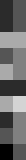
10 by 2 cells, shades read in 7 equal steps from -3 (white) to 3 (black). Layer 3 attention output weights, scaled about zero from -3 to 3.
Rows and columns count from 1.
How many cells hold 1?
5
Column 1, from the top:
2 2 -1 1 -1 2 -1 2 1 3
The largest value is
3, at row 10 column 1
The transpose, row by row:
2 2 -1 1 -1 2 -1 2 1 3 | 1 1 -1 0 0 2 -2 0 0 1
